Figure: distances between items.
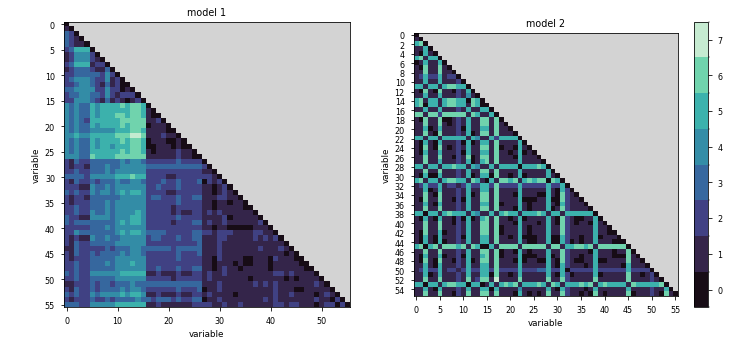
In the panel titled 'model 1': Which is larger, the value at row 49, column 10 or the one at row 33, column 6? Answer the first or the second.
the first
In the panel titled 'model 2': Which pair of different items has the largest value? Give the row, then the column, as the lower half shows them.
52, 17
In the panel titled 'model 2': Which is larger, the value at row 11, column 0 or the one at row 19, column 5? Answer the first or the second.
the second
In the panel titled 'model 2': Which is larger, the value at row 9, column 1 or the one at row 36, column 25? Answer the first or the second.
the first
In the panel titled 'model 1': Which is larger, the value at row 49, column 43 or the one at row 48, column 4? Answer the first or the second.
the second
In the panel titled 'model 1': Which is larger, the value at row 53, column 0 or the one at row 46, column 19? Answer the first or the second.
the first
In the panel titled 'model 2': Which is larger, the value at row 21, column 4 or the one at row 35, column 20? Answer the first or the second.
the second
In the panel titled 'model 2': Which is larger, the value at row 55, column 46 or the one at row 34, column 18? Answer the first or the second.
the second
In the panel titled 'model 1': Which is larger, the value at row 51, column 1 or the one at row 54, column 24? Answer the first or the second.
the second
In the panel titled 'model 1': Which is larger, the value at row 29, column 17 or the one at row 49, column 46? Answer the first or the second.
the first
